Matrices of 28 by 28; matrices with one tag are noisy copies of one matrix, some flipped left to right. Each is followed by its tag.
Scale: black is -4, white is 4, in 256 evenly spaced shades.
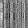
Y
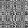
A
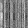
Y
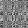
A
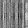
Y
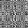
A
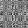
A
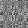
A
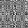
A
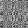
A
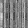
Y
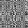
A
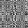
A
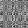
A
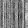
Y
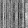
Y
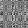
A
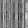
Y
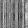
Y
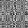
A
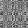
A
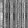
Y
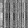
Y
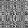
A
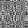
A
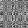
A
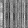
Y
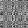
A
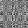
A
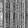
Y
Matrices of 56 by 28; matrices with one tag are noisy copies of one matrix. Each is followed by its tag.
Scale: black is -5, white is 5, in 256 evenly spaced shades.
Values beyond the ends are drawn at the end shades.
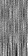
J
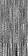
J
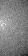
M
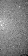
M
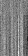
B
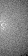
M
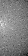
M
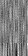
J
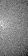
M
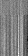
B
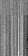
B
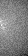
M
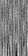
J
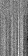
B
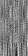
J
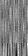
J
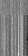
B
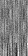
J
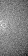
M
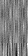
J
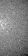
M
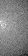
M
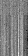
B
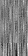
J
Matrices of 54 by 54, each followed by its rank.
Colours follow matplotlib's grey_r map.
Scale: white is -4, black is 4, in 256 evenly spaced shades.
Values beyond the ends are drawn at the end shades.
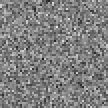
full rank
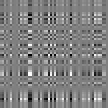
one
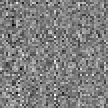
ten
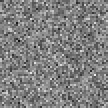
full rank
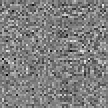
ten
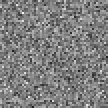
full rank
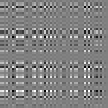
one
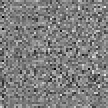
ten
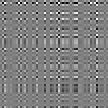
one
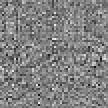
ten
